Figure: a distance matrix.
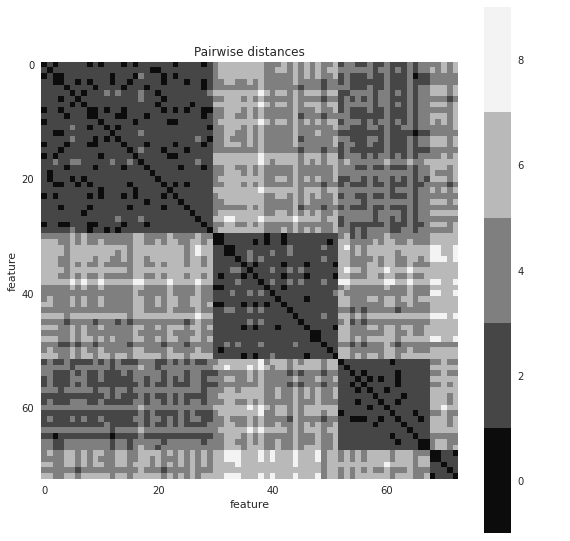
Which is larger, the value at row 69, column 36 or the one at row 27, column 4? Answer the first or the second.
the first
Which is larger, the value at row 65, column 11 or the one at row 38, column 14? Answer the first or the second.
the second
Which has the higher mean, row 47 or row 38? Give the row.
38
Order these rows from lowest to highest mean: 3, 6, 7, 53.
3, 6, 7, 53
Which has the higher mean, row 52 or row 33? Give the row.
33
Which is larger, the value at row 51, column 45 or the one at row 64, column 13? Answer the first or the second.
the second
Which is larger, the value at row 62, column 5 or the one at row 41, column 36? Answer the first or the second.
the first
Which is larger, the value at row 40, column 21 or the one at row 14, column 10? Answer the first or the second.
the first
